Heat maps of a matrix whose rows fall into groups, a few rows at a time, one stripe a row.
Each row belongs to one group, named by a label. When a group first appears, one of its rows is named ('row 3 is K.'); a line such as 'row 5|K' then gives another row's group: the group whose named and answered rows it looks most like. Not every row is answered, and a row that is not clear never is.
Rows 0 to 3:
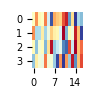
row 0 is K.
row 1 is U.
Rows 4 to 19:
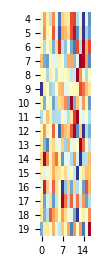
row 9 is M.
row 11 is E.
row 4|K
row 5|K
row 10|U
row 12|K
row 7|U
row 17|U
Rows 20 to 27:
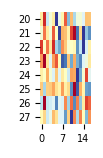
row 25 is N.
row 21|K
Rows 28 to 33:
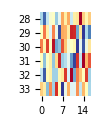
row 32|U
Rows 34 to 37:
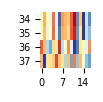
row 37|N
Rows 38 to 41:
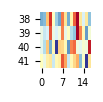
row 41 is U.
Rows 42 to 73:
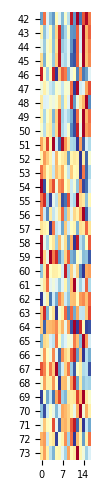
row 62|M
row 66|K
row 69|M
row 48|U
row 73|E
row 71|K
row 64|N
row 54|N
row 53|U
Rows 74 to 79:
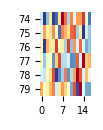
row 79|N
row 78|E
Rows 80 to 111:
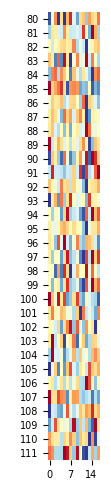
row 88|E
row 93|M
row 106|E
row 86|N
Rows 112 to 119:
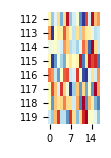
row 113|N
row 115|U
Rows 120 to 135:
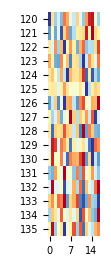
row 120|M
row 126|M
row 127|U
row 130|K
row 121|M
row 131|N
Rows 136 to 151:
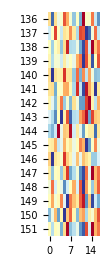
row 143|M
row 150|M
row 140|N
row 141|E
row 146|N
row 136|N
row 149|K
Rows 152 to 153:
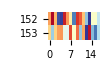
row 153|N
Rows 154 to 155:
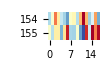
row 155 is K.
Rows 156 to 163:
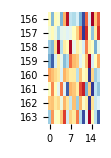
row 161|K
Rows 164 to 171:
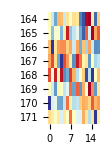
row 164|E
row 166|N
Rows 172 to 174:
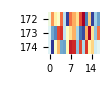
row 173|E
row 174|U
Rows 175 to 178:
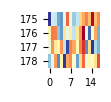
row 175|M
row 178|M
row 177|K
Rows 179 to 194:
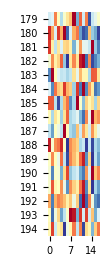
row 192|N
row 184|N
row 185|E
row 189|K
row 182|K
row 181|U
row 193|U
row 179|U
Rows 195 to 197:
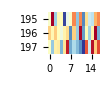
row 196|U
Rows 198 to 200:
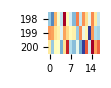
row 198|N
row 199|U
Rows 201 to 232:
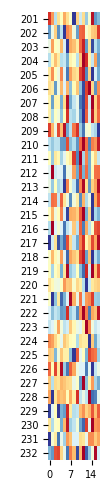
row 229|M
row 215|K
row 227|N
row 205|K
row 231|M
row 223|E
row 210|M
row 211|U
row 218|K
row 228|N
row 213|M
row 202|M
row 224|U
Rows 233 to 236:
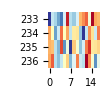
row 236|E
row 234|E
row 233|M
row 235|E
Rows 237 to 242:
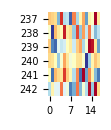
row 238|N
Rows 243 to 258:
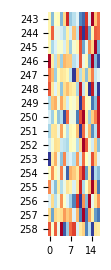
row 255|U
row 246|U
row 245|U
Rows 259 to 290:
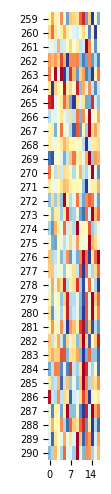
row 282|M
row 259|K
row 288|K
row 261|E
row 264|N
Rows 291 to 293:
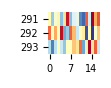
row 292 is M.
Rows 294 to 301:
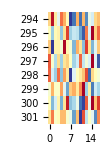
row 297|U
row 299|K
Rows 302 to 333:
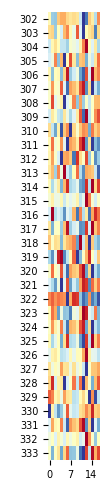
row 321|M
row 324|K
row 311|K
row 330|M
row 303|E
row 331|K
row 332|E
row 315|E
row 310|M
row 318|U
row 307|K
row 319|E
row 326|E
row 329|U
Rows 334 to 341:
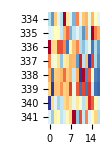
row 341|U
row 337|U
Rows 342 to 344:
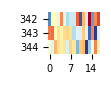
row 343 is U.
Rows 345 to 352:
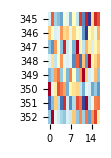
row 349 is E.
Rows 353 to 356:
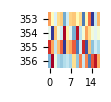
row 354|N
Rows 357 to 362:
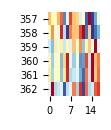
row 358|K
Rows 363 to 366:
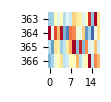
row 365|U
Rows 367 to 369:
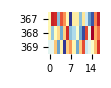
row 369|M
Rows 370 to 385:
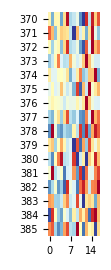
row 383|E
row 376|E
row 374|U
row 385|E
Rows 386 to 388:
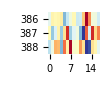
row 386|E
